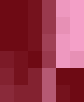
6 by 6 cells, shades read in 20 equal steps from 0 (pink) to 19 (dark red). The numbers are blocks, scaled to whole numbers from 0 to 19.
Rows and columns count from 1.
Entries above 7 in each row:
4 4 4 4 6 6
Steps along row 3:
same down down down down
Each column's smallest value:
15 16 16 9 1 0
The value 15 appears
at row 6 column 1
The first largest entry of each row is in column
1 1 1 3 5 6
